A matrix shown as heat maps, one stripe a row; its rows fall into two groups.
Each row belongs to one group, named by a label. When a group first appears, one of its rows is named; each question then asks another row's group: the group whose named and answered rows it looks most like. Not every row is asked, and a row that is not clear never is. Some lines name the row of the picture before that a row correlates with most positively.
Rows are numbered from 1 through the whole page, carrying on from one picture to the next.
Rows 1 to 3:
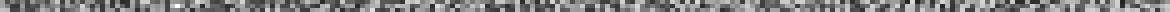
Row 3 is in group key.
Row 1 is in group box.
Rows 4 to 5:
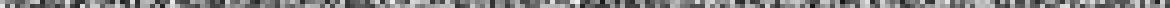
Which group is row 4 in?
box
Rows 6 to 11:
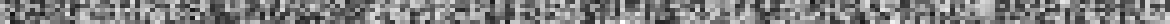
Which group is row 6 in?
box
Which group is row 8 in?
box
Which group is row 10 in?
key
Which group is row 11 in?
key
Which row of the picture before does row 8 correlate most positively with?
5
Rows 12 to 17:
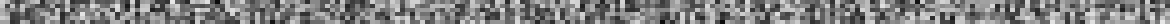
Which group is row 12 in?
box
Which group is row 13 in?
box
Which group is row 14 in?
box
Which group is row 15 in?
key
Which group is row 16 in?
key
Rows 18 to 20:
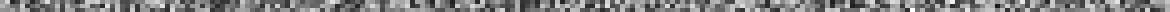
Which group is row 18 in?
key
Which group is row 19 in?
key
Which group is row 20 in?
box
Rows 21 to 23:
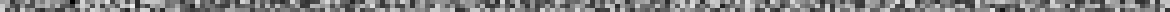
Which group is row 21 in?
key
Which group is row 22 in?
key
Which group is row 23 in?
box
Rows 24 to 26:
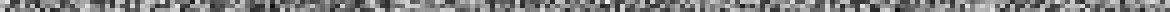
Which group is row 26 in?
box
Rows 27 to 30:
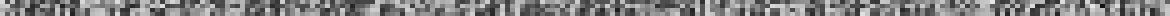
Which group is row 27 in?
box
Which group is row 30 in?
box
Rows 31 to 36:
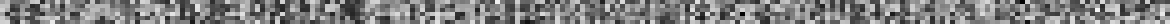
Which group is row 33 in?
key
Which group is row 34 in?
box
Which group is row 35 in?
key
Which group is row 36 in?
key
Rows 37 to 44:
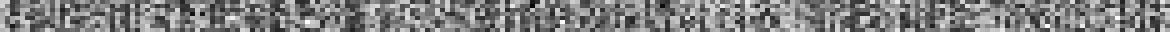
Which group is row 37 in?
key
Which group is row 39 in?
key
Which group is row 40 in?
key
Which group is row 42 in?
box
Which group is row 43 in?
box
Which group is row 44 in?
key
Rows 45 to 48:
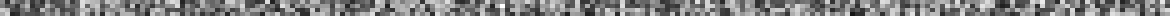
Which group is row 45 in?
box
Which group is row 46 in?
box
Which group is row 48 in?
key
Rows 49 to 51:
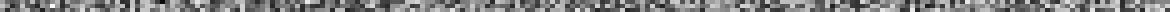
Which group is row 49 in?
box
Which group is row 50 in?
key
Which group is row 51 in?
box
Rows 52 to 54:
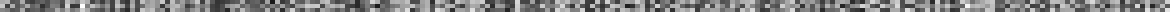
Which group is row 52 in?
key
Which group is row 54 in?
key
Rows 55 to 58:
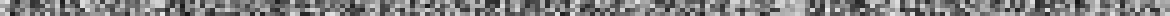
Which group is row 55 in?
key
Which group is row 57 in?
box
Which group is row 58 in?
key
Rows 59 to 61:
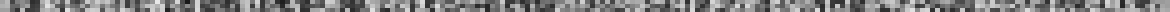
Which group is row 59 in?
key
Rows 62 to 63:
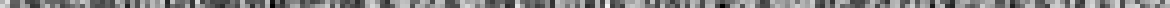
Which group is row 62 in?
key
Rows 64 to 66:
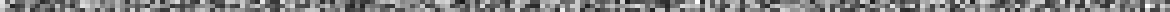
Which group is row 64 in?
box
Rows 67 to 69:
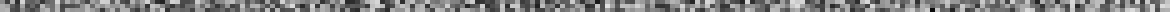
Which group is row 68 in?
key
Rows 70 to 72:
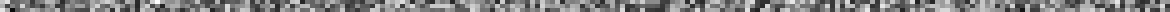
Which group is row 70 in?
key
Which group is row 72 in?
box
